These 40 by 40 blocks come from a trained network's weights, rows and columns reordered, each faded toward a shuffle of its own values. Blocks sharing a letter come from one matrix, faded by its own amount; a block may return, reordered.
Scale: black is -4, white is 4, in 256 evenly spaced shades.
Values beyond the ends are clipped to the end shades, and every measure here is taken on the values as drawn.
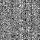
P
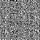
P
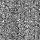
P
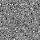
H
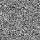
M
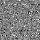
H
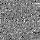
H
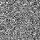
M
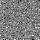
H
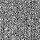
P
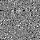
H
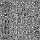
P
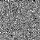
H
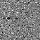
H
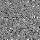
H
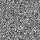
M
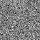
M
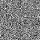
M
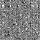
P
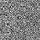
M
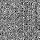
P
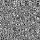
M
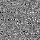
H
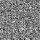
M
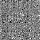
P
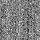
P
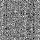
P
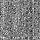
P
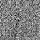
M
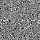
H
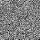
M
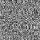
M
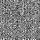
P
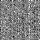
P
